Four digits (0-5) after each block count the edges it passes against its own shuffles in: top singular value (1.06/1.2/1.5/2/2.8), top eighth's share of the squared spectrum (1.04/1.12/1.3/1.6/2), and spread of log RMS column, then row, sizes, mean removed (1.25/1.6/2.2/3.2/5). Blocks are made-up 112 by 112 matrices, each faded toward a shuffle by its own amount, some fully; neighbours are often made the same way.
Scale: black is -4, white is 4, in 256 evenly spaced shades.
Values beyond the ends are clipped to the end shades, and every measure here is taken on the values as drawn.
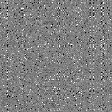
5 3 2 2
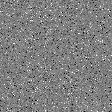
3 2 0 0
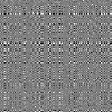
5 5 4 4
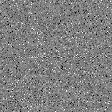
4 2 0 1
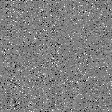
4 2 1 1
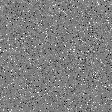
0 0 0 0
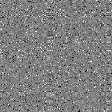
4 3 1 2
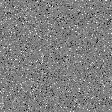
2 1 0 0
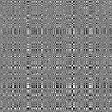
5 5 4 4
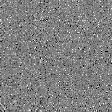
4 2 1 1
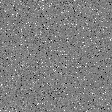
2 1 0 0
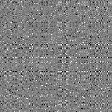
5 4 3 3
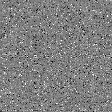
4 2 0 1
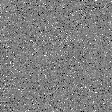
3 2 0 0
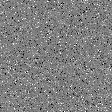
2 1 0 0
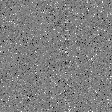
2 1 0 0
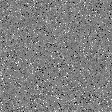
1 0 0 0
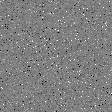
0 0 0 0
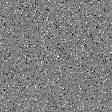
1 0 0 0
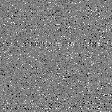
4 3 1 2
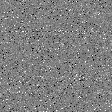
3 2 0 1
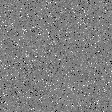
0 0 0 0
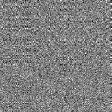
4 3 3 2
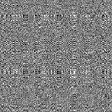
5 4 3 3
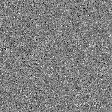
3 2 1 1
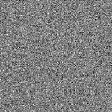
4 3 1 2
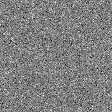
1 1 0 0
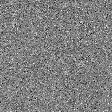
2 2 0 0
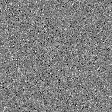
2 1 0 0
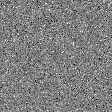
0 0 0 0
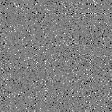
4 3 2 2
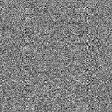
4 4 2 2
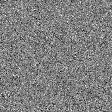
2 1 0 0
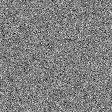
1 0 0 0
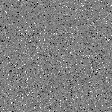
3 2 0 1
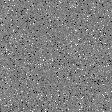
1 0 0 0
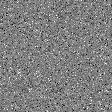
1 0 0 0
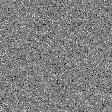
0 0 0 0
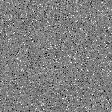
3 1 0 0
